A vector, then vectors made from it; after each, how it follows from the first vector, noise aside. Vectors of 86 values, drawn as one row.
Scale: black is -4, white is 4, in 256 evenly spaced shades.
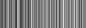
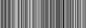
sign-scrambled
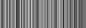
sign-scrambled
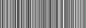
sign-scrambled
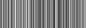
wrapped around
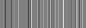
partly zeroed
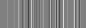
partly zeroed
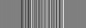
partly zeroed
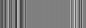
partly zeroed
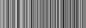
negated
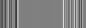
partly zeroed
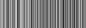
negated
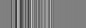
partly zeroed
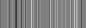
partly zeroed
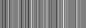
partly zeroed
